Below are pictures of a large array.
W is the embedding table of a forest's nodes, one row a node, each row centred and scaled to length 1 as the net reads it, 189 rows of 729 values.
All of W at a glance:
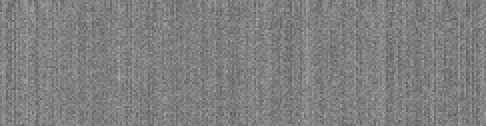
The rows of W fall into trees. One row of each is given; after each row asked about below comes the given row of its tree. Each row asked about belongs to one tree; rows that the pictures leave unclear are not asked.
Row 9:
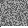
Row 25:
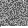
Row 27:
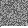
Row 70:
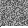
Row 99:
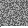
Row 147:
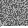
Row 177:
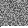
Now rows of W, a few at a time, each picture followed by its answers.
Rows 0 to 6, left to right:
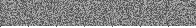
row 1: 99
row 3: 9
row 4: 25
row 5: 9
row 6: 9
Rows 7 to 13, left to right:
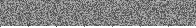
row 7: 9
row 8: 9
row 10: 25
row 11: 9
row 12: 25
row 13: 25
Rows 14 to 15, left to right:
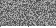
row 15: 25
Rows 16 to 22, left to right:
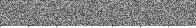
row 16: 25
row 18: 9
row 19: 27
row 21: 177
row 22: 25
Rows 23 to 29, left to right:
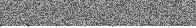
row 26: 147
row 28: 25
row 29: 27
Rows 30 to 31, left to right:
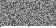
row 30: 99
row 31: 9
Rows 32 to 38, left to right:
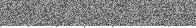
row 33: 147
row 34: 27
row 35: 147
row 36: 27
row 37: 147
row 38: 147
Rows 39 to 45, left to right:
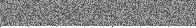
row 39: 9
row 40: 147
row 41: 147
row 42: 25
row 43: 99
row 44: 25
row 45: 9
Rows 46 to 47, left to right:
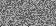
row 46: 70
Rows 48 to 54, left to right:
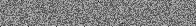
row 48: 70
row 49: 25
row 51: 99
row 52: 147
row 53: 9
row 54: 9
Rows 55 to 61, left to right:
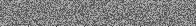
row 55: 147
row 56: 25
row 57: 9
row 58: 70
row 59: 147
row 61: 9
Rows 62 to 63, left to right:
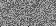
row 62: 99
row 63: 27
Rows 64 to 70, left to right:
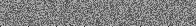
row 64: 177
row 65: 9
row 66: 177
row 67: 99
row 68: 147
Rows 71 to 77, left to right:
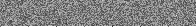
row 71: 70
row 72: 147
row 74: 147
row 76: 70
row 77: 99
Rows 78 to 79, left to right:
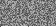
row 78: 9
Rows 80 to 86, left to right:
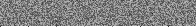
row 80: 177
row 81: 70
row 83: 147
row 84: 147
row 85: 70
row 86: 177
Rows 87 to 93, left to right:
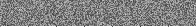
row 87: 27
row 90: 70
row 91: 70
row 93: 25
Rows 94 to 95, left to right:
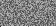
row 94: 177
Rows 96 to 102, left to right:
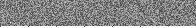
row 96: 25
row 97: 70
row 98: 9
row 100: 27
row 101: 70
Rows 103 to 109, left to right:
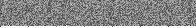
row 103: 9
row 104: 70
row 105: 27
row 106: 9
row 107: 9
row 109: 70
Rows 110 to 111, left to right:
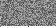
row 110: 27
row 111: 25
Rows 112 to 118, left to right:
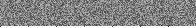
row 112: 177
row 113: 9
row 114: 70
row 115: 25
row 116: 70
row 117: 70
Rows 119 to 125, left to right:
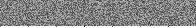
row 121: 25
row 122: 9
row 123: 9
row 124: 25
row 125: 9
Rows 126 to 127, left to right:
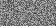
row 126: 27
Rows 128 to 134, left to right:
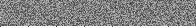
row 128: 25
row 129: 147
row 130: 99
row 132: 25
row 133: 9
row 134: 9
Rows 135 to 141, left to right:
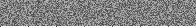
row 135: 99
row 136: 177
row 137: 9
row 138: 147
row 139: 99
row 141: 177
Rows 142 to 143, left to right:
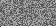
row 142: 70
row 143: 147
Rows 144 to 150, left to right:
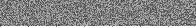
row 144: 9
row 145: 27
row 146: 25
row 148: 147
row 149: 25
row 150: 147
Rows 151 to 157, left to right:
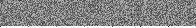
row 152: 99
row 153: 25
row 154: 27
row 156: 9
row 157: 70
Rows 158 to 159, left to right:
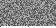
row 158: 99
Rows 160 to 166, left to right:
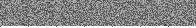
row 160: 147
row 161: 25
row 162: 177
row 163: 9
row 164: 99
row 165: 147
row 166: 99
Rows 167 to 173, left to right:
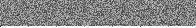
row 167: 9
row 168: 25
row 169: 25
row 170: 147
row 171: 25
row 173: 25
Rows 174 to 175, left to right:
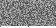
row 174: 99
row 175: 9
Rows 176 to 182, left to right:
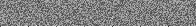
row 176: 25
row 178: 147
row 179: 25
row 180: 27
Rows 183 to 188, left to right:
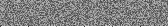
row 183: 177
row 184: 9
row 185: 99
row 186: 99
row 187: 25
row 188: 177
